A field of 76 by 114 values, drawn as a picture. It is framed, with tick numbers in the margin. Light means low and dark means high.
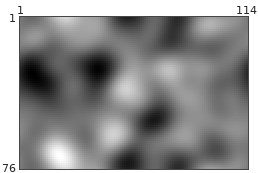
The ninth with the lowest average is the bottom left. There is no overall slope. The ninth with the highest average is the middle left. There are no lone odd cells. The middle right is the calmest part. The field is smooth, with broad soft blobs. No row or column stands out.
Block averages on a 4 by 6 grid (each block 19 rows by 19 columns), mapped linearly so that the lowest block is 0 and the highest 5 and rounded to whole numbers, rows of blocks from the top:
212331
542113
321312
102322
